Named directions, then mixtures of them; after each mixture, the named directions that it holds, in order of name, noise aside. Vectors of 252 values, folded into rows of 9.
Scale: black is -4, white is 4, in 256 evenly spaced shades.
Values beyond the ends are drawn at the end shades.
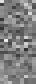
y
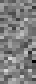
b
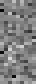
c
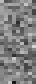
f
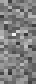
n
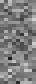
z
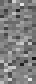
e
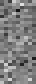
e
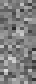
b, c, n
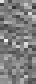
n, y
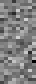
b, e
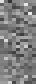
f, n, y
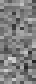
b, c, f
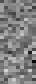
b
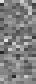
c, y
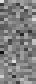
c, y, z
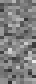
b, c, f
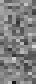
f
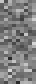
z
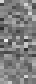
y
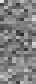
y, z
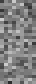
c, e, y
